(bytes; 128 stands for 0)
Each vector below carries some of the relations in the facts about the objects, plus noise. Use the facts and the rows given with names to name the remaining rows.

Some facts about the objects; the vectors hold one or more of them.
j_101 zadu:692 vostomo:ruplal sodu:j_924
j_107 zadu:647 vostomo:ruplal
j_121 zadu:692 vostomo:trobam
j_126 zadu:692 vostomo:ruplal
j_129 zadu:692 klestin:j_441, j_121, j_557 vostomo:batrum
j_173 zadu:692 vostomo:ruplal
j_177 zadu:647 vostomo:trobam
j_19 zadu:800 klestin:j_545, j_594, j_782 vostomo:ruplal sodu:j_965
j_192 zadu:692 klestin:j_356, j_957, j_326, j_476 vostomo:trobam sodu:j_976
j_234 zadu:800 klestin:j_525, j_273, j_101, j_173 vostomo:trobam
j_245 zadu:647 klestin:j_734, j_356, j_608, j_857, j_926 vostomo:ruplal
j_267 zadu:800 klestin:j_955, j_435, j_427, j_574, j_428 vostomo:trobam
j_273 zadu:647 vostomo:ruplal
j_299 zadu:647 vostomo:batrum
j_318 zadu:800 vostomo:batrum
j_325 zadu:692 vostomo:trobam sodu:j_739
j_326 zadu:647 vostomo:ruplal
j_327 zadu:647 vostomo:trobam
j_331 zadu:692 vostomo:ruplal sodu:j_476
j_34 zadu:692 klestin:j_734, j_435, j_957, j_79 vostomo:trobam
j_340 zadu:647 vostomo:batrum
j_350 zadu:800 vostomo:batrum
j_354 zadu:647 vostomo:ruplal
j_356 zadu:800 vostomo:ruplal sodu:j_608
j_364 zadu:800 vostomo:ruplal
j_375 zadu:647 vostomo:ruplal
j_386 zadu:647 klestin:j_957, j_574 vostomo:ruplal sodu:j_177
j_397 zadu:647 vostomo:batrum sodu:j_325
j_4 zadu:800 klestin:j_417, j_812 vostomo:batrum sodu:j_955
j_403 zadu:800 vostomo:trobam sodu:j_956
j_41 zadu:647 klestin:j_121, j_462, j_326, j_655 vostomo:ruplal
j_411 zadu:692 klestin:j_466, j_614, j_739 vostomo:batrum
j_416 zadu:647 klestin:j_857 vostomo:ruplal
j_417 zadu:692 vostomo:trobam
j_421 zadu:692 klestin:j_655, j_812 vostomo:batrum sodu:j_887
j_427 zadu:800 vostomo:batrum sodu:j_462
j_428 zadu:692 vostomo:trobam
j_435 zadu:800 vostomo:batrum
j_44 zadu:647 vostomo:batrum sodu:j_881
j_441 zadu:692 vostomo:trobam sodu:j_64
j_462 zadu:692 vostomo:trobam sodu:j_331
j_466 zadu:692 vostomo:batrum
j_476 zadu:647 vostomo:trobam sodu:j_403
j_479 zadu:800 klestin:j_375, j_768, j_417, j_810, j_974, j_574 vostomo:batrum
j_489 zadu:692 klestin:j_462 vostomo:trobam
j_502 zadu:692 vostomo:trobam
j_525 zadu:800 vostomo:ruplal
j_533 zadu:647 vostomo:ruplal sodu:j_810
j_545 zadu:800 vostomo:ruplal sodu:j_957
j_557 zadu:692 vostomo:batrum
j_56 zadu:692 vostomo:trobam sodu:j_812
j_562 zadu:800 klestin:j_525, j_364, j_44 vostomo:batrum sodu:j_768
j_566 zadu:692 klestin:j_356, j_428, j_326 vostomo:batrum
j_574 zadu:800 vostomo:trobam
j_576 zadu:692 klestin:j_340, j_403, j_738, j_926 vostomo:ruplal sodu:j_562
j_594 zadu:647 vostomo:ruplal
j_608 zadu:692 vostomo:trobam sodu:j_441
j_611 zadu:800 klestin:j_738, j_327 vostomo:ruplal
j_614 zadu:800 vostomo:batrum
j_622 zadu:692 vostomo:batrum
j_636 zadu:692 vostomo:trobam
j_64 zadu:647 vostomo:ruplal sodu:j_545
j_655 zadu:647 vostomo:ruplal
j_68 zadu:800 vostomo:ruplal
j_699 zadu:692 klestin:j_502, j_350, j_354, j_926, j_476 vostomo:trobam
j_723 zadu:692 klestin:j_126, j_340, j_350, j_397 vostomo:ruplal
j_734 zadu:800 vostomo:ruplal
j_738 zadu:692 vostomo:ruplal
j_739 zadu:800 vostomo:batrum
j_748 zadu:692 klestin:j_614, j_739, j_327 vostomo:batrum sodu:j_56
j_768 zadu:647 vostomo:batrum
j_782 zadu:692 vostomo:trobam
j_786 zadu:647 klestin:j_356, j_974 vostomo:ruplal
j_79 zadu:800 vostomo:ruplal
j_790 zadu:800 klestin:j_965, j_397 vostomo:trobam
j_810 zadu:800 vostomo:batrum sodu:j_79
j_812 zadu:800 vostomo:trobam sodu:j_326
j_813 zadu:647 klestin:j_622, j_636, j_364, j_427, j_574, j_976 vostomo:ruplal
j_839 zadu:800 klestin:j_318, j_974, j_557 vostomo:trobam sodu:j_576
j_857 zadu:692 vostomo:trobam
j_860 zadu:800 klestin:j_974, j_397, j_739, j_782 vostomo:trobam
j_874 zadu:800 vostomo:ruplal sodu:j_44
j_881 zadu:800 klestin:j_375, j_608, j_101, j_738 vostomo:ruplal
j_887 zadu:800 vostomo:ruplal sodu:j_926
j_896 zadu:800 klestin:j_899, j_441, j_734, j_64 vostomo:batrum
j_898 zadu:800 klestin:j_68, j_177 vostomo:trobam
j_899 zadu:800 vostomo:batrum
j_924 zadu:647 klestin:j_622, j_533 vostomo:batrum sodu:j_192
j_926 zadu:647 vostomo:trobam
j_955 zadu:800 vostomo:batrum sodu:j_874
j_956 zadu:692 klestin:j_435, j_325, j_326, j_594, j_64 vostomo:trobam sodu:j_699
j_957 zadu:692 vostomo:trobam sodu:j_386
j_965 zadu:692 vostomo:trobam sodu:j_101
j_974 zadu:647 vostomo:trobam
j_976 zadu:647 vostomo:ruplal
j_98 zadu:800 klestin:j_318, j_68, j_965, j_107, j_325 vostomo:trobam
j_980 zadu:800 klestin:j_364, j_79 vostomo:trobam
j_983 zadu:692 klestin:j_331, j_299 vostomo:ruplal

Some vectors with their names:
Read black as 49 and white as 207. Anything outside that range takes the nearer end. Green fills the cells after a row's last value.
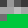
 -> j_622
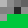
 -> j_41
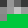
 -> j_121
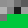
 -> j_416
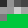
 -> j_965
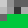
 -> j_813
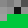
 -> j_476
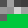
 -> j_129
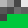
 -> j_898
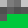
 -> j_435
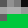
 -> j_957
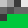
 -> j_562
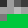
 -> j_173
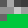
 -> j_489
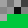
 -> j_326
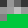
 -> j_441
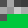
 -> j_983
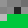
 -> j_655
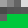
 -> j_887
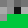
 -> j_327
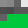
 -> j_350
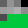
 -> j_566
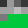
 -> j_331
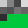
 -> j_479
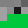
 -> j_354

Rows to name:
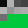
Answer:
j_738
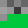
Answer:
j_974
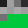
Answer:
j_857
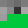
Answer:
j_397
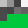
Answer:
j_4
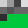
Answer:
j_980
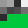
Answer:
j_611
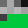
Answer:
j_34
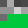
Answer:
j_421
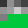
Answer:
j_557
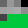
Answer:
j_192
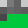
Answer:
j_574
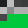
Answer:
j_576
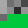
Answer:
j_786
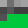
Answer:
j_356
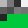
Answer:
j_860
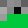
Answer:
j_926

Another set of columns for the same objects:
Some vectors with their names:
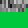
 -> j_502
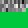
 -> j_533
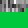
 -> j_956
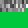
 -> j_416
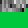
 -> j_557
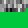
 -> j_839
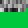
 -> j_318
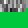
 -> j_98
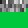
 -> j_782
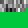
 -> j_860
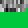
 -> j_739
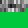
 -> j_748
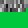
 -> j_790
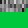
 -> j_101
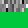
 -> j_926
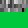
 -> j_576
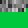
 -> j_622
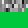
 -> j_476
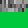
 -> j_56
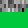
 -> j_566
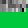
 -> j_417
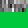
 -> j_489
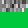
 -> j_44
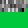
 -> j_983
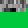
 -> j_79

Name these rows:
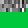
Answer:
j_655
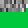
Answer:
j_245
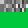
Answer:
j_41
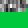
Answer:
j_356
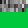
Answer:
j_608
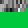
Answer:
j_562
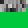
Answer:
j_734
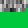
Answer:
j_479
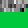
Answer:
j_129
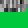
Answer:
j_614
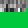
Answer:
j_812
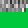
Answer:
j_386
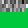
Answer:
j_340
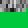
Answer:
j_435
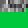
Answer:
j_466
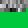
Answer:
j_881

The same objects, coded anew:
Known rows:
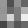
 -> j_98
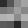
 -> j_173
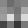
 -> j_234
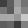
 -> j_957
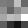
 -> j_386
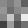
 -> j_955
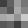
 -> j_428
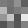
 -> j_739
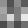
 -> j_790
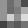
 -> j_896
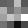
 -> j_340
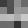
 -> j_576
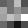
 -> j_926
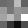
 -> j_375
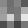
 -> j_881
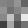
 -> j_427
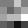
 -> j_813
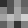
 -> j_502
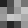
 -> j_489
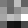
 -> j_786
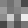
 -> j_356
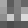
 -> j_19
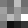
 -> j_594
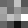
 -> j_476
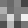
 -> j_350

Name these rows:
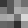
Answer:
j_417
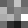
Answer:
j_327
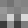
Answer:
j_525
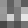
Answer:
j_839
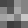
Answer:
j_782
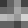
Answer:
j_857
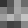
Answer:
j_121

